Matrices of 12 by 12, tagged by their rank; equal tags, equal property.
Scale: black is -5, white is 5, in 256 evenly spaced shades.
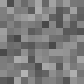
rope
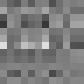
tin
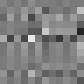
tin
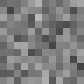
rope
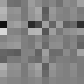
tin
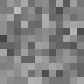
rope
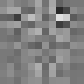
tin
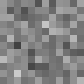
rope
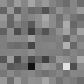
tin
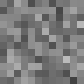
rope
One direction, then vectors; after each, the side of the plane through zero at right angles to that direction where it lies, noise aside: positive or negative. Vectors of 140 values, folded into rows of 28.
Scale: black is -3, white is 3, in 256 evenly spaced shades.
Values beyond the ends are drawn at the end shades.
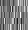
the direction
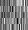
positive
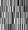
negative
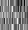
negative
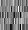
negative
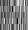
positive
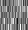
positive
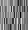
negative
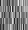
positive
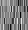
negative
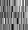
positive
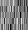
negative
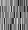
negative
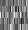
positive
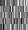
positive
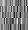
negative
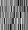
negative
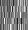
positive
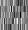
negative
